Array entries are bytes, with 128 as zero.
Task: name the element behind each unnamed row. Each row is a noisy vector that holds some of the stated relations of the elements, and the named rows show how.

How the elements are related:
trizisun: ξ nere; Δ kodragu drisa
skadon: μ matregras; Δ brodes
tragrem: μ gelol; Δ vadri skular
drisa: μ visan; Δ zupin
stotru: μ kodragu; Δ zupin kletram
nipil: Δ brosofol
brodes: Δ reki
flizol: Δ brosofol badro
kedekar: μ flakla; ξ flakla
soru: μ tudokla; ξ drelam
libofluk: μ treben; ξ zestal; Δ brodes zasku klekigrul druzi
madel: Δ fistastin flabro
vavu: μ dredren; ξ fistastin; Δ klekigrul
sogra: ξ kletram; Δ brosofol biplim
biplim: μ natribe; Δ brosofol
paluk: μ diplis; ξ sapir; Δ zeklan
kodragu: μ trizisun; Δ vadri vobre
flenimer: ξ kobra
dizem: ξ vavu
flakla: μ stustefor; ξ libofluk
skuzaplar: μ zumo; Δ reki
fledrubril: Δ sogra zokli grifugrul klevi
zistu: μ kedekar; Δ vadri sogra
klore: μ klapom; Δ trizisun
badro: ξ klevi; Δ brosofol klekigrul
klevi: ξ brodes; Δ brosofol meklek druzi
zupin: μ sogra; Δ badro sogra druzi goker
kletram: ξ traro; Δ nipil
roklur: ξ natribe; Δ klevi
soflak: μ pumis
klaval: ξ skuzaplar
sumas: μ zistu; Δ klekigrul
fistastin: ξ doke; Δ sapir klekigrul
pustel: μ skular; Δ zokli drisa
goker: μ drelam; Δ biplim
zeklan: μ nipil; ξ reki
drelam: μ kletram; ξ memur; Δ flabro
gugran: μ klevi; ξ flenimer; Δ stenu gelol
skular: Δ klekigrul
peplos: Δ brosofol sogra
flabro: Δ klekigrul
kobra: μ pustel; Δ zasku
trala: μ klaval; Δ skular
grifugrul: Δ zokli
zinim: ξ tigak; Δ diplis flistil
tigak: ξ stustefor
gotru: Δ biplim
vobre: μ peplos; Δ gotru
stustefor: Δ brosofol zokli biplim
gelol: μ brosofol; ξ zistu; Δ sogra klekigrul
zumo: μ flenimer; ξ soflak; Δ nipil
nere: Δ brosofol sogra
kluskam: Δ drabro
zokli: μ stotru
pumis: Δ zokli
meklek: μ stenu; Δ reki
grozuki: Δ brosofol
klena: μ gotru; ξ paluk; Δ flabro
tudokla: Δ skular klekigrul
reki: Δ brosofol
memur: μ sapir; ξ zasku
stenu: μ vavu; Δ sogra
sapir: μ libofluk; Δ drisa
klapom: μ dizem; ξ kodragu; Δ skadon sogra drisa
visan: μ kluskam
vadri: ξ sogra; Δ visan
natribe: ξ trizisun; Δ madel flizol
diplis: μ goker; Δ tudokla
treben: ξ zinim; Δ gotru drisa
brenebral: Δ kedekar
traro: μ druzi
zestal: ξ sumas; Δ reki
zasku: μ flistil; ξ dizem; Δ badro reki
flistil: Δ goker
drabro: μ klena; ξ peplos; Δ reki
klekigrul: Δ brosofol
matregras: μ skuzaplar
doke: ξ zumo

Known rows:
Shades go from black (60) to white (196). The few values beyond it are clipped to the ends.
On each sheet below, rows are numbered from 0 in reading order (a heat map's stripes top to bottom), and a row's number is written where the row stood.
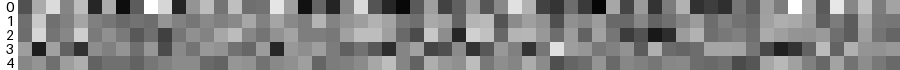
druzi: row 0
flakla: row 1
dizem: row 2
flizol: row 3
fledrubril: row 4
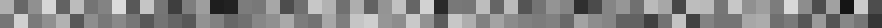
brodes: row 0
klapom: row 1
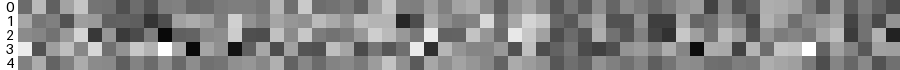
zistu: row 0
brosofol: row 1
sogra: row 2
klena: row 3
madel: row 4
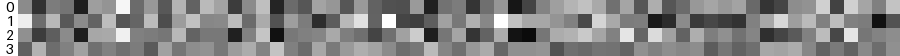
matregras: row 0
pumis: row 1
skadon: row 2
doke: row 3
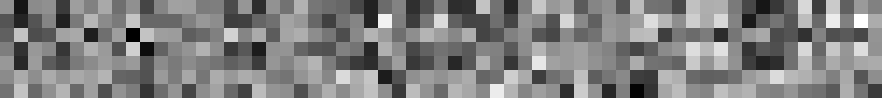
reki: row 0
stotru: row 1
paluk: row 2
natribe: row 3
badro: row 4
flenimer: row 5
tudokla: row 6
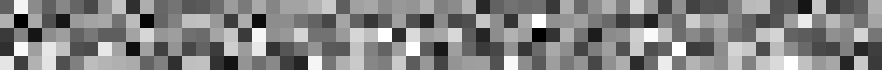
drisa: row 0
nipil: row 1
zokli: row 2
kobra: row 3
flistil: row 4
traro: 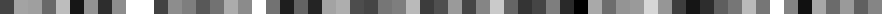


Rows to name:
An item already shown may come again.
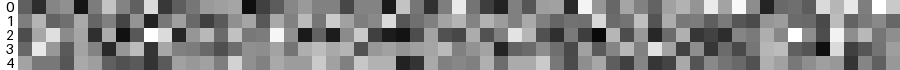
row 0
trizisun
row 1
gelol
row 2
druzi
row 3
drisa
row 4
brosofol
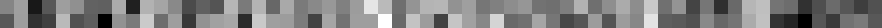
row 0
tragrem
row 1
trala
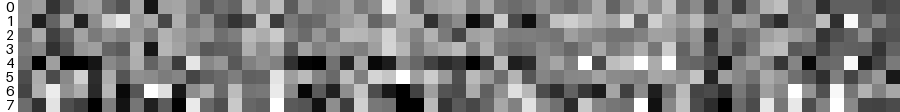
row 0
tragrem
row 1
zasku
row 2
zeklan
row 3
tragrem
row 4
vobre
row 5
zupin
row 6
druzi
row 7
peplos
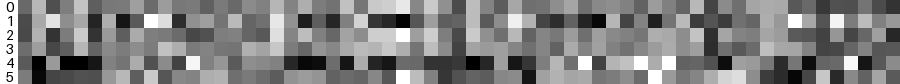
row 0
klore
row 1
druzi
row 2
zupin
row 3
zeklan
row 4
vobre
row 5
biplim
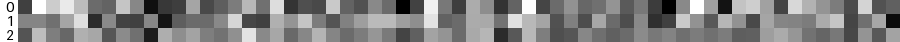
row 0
skular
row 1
sogra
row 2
visan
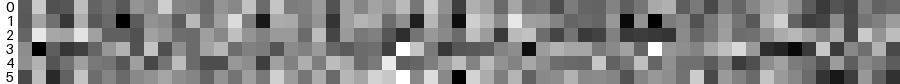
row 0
memur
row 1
klaval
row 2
dredren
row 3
biplim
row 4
gelol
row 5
soru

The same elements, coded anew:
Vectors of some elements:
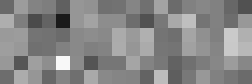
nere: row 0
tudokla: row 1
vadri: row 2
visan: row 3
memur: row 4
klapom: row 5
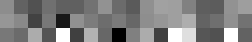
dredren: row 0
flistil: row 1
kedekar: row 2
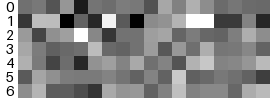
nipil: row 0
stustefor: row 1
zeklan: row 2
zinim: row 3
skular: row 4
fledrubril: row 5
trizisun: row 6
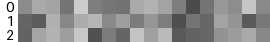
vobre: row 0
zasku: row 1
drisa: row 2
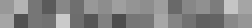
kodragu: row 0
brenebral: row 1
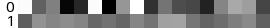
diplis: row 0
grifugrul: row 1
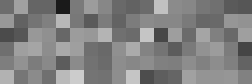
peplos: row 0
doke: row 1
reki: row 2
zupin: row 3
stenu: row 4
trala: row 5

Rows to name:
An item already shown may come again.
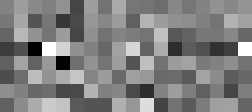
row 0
sapir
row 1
gotru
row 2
pustel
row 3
matregras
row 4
sogra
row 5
meklek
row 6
natribe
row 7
zokli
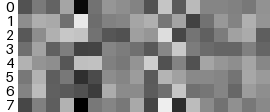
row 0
druzi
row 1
klore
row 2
zokli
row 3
pumis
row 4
tragrem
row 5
gotru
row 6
treben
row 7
brosofol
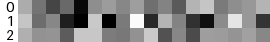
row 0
skular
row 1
goker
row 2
tragrem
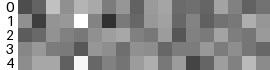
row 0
meklek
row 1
zeklan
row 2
brodes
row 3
gelol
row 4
klore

